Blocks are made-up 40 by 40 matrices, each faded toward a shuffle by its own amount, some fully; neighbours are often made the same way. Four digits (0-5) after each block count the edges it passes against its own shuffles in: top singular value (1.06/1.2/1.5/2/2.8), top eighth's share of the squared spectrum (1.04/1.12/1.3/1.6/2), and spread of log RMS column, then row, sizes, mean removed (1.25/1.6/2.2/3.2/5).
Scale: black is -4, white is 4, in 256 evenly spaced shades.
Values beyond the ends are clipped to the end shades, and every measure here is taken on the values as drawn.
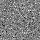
0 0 0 0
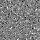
0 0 0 0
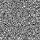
3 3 1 0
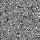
1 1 0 0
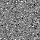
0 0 0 0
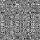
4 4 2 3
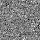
0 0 0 0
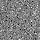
0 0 0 0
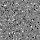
1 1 0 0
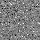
0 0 0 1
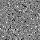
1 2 0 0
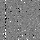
3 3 1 0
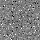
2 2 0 0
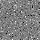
0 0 1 0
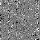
1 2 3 0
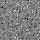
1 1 0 0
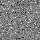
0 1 0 1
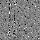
2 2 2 0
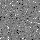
0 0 0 0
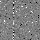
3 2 1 0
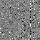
2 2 2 0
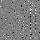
3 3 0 0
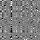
4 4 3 2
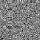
3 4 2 1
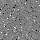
0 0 0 0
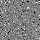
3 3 1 0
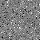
2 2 0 0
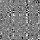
4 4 3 2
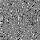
3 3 1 0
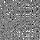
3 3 1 1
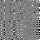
4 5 3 2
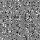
3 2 1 0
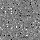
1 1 0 0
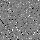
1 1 0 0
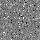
1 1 0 0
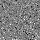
0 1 0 0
